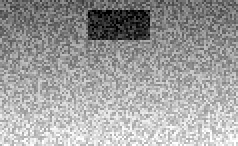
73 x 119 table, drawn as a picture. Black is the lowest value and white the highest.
Stripes: none. Odd patch: lower, in the top middle. Slope: up to the bottom. Average level on the scale: 60%. Ninth with the lowest average: top middle.
